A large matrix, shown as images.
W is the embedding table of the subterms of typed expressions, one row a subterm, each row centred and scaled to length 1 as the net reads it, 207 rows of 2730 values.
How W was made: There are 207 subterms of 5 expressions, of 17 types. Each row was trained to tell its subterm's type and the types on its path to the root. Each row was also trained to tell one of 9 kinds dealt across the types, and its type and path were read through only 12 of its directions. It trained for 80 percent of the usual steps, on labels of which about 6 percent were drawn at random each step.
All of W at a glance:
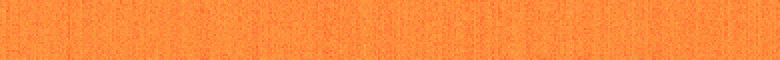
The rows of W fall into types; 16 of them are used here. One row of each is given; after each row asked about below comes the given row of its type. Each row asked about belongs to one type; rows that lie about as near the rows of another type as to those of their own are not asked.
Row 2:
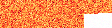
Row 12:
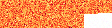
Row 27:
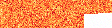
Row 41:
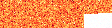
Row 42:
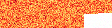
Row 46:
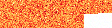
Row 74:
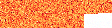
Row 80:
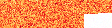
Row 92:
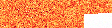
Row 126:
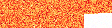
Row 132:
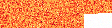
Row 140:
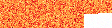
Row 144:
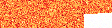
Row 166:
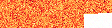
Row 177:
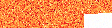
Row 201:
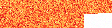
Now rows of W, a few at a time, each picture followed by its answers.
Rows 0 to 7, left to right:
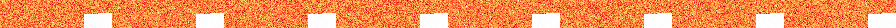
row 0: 140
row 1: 74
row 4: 46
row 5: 80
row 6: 74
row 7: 144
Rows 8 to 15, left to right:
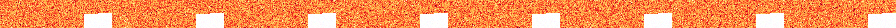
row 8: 74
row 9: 74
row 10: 2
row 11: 41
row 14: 166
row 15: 74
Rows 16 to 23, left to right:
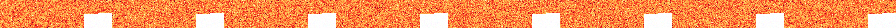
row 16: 166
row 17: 41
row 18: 12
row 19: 166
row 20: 126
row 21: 132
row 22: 177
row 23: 41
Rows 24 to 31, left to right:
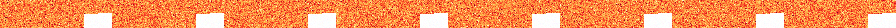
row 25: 144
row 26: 126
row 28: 132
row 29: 140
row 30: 92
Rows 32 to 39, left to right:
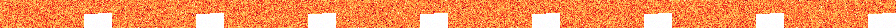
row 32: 80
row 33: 74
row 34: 74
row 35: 46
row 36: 27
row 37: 2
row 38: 12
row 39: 126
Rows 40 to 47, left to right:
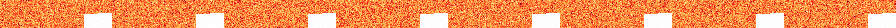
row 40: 12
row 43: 12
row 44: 92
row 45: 2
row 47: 132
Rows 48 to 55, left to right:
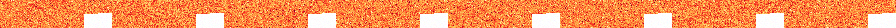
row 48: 46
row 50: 177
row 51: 92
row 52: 80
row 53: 140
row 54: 144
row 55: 42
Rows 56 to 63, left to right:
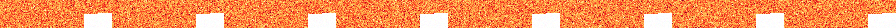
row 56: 2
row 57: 2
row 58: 177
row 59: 166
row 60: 2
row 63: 140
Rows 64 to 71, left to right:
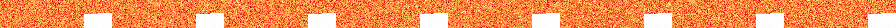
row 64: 2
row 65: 166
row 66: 12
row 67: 41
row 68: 41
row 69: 41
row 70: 166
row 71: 201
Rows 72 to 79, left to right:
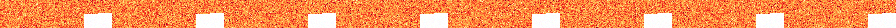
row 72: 2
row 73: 144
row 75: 144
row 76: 177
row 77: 2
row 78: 74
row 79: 144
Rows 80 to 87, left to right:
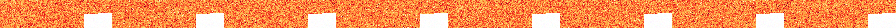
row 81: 12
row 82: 80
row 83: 144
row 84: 201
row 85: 201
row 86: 140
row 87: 41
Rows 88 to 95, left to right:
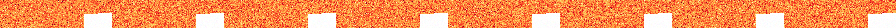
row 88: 74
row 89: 80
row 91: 144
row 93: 12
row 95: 42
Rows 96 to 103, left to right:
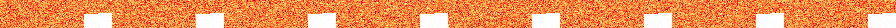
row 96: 46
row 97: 27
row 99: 166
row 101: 27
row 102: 46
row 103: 80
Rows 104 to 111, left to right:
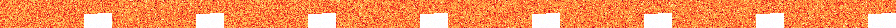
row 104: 201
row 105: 201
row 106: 80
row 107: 177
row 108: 41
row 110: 42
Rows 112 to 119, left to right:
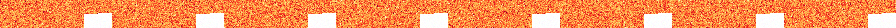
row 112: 80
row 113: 201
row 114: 27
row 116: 41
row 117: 27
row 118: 12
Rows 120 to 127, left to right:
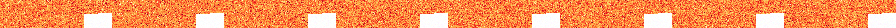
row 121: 144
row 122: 132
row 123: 80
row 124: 92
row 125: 177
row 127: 144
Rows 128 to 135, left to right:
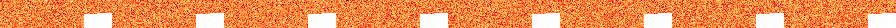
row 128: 80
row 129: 12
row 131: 140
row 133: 74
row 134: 12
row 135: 132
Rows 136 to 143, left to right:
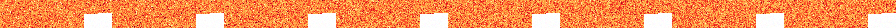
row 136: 166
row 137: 144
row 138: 27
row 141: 177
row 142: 126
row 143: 12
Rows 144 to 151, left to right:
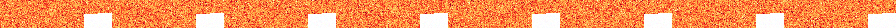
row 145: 80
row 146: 177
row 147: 27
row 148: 41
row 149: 46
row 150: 140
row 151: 126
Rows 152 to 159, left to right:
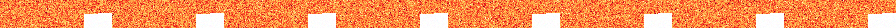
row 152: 74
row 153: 42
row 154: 42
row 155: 144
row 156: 46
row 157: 12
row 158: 42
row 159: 41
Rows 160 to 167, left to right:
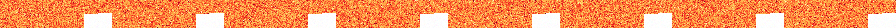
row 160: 92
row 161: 46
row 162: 46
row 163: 177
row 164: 80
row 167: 80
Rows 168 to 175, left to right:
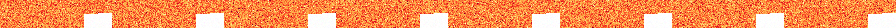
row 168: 42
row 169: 46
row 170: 41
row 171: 201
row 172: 42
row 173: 201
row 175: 92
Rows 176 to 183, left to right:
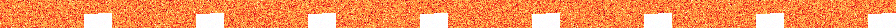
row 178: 12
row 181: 46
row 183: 2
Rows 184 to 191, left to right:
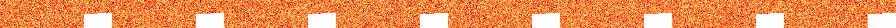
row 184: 12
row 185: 46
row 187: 92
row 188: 42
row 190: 132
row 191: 27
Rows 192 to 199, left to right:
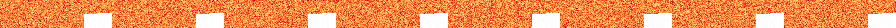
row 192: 126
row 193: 177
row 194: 132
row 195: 166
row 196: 144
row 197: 2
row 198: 92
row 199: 80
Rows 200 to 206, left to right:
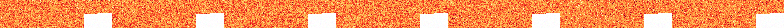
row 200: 2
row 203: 132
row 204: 140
